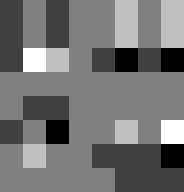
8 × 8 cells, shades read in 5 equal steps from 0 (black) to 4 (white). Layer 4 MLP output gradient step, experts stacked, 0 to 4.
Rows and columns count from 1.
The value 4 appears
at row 3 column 2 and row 6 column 8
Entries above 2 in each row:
2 2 2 0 0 2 1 0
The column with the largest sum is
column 2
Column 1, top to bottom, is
1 1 1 2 2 1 2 2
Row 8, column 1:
2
